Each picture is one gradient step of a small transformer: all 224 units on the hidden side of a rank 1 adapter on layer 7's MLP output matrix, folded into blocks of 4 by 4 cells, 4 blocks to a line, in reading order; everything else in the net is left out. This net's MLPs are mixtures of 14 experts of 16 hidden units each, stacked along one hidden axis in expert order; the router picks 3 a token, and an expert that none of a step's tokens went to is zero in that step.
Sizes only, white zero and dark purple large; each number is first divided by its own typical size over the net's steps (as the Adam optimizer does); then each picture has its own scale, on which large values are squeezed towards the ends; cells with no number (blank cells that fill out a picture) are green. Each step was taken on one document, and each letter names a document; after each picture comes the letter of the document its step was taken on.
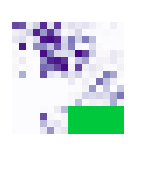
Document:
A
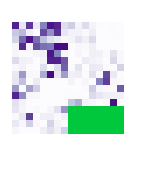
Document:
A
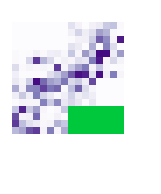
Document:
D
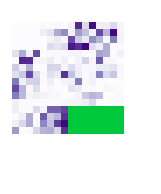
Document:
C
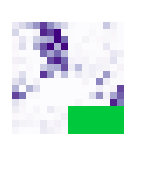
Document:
A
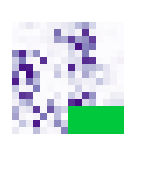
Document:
C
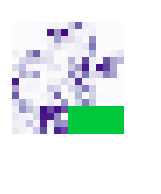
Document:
C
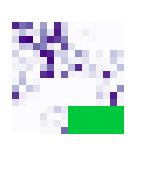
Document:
A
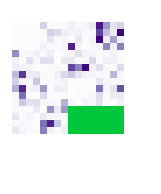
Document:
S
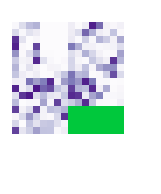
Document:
D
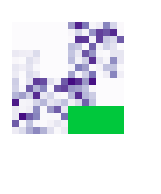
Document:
D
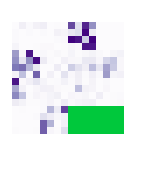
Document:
C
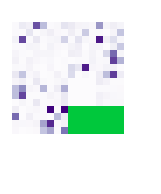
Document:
S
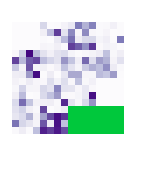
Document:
C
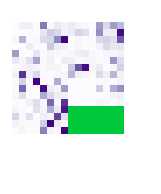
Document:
S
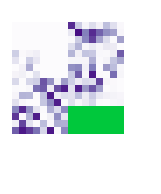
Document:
D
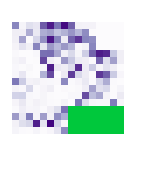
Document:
A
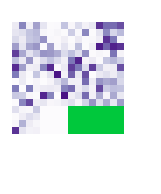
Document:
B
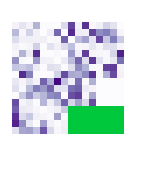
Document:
D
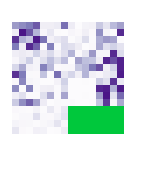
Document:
B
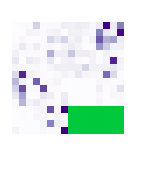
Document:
S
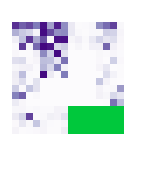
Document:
A
